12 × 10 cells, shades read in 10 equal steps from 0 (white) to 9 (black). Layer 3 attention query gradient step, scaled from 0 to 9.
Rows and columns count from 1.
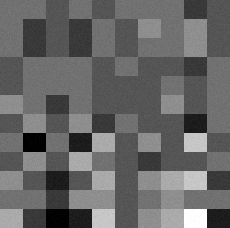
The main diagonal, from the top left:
5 7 6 5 6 6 6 6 6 7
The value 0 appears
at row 12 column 9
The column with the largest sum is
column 3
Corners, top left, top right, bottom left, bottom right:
5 6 3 8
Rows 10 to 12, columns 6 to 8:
6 4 3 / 6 5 4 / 6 4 3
